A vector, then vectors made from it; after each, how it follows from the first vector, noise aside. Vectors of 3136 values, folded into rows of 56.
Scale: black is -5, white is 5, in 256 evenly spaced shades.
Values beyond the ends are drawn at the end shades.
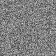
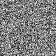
scaled up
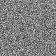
sign-scrambled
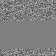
partly zeroed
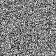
scaled up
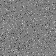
partly zeroed
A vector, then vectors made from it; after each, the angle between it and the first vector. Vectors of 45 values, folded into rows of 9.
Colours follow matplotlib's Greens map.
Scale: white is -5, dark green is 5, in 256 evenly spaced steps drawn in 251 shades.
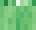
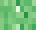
partly opposed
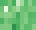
partly aligned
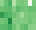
orthogonal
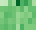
nearly opposite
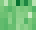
nearly opposite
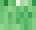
nearly parallel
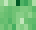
nearly opposite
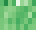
nearly parallel
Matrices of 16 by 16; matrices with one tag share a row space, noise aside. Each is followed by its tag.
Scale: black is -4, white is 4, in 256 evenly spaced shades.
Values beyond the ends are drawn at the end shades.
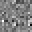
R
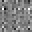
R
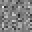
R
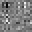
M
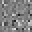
R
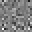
R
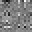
M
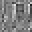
R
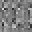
R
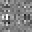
M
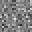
R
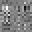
M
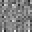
R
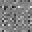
R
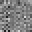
M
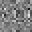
R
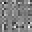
R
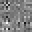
M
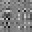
M
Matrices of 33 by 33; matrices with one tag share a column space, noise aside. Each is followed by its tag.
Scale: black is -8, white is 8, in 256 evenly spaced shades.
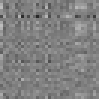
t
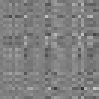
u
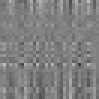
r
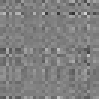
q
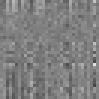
r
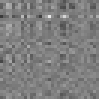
t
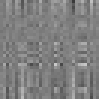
r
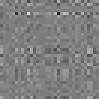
q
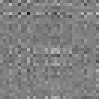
q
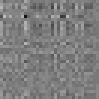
t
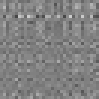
t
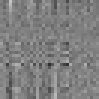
r
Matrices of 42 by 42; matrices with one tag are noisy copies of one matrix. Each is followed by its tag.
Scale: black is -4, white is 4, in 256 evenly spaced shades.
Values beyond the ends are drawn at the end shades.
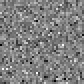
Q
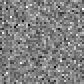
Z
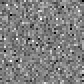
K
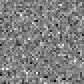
Q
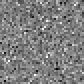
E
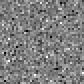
E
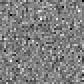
K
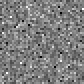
Z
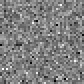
Q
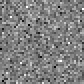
Z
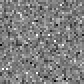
Q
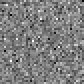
K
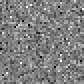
Z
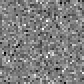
E
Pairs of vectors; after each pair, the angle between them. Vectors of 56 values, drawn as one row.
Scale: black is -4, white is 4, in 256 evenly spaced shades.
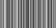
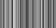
partly aligned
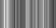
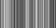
nearly parallel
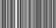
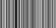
nearly opposite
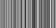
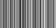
orthogonal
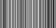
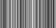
nearly parallel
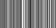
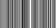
nearly opposite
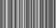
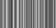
nearly parallel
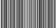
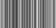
orthogonal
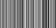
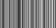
partly aligned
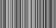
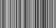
partly aligned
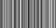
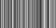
partly aligned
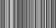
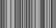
partly aligned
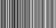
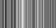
orthogonal
